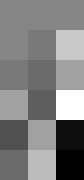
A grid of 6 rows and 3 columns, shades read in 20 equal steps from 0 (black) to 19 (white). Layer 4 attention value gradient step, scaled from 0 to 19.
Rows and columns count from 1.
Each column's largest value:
12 14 19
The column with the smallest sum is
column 1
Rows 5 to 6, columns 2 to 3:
12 1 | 14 0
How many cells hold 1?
1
